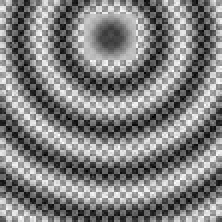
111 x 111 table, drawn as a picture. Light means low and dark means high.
There is no overall slope. The top middle is the calmest part. Rings spread out from the top middle. An odd patch, calmer than its surroundings, sits in the top middle.
